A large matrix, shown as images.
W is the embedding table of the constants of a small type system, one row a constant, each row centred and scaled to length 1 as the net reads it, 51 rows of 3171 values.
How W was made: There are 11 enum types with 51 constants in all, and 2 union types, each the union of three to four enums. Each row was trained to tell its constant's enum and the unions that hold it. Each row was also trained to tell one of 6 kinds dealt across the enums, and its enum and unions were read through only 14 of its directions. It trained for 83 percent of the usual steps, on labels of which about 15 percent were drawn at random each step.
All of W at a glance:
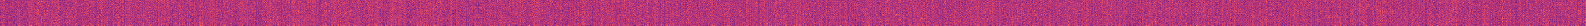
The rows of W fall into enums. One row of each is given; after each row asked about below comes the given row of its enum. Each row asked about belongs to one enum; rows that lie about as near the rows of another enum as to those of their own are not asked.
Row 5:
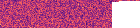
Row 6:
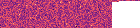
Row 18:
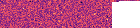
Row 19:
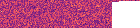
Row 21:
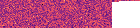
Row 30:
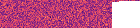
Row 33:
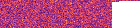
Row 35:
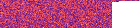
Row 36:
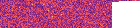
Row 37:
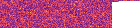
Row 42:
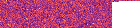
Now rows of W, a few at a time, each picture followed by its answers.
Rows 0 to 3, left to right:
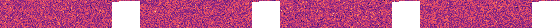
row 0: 36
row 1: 18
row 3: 35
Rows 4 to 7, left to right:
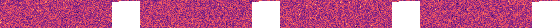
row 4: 36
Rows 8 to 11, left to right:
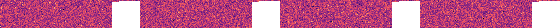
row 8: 6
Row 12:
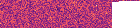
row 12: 35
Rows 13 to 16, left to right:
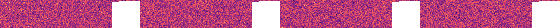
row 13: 36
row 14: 36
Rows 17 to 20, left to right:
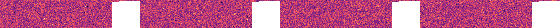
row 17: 5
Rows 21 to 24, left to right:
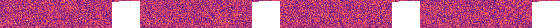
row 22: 19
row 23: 19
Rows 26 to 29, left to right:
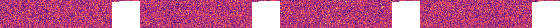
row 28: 5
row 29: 30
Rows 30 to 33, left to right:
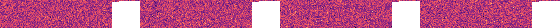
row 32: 19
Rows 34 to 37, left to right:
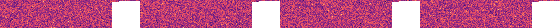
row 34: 18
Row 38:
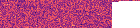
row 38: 36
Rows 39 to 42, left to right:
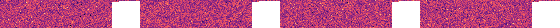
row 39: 18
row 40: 19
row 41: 21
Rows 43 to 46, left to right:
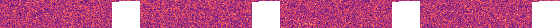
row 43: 18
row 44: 35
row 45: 18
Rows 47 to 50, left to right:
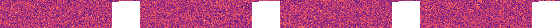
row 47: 30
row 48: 19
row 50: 30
